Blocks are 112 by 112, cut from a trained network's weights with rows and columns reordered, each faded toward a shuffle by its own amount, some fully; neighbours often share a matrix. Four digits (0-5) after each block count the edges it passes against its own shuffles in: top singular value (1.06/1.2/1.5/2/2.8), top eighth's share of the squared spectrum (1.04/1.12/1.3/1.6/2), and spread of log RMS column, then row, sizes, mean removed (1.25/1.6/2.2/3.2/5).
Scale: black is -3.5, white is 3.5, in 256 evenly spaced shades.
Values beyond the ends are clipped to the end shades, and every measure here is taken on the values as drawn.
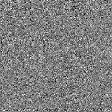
3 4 2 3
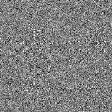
3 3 2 2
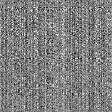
4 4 2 3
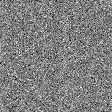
0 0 0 0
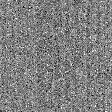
2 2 0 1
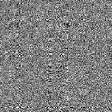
3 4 3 2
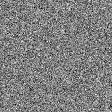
2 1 0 0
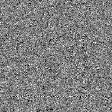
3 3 2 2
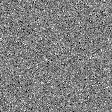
0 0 0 0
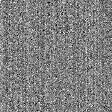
3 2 0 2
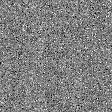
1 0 0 0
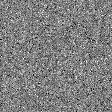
0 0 0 0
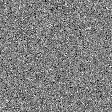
0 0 0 0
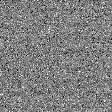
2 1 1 0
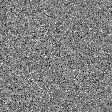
0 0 0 0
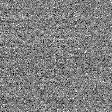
2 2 2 1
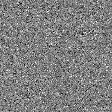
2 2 1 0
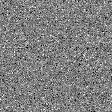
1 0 1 0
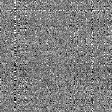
3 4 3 2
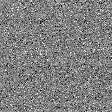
1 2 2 0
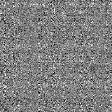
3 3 3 1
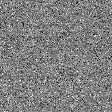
1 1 1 0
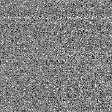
2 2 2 1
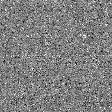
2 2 1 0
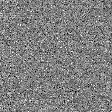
1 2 1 0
